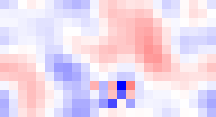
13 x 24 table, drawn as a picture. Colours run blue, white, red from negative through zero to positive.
The top left is the smoothest part. Values change most from cell to cell in the bottom middle. The bottom middle is the ninth with the lowest average. The halves do not mirror each other. An odd patch, rougher than its surroundings, sits in the bottom middle.
